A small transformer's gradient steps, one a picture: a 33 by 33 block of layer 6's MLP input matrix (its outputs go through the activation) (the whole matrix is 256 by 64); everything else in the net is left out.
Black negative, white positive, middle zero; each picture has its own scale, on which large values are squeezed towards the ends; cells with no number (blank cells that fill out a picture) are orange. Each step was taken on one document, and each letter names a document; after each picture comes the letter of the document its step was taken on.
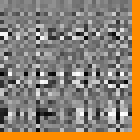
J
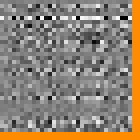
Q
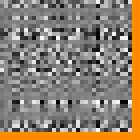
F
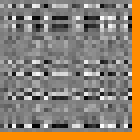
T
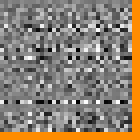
Q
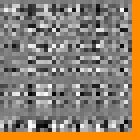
Q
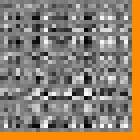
T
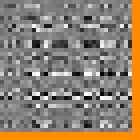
T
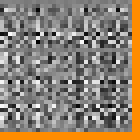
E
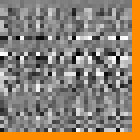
J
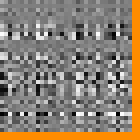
J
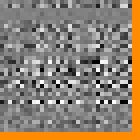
F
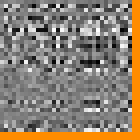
F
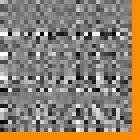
J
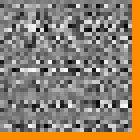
F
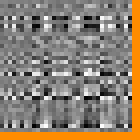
T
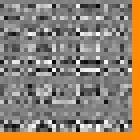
Q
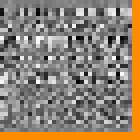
J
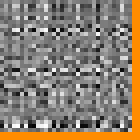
F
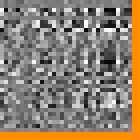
E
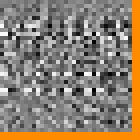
E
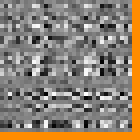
T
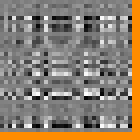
T
